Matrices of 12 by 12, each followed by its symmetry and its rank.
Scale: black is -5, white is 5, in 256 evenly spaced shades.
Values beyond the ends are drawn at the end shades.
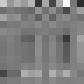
neither, rank two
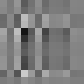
neither, rank one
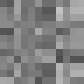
neither, rank two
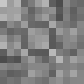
symmetric, rank two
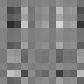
neither, rank one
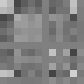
symmetric, rank two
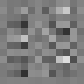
neither, rank two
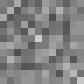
symmetric, full rank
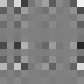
neither, rank one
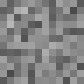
symmetric, full rank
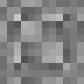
symmetric, rank two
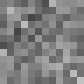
symmetric, full rank
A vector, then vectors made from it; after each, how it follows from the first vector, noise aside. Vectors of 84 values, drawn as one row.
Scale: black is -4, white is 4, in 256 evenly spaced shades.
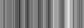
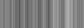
shrunk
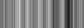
negated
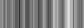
copied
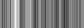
reversed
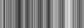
copied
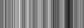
negated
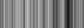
negated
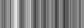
reversed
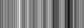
negated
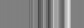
partly zeroed
